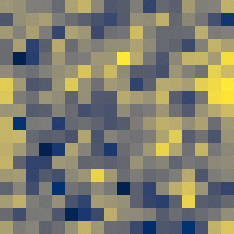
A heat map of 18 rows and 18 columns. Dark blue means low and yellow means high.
Average level on the scale: 50%. Mirror symmetry: none. Histogram: bell-shaped. Ninth with the highest average: middle right.
